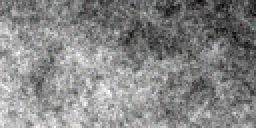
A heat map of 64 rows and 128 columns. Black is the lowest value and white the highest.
Stripes: none. Grain: blotchy. Mirror symmetry: none. Slope: up to the bottom left. Ninth with the lowest average: top right. Odd rows or columns: none.
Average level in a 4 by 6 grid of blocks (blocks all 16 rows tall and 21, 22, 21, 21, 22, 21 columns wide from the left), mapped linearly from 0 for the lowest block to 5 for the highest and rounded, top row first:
331110 / 443121 / 445422 / 555433
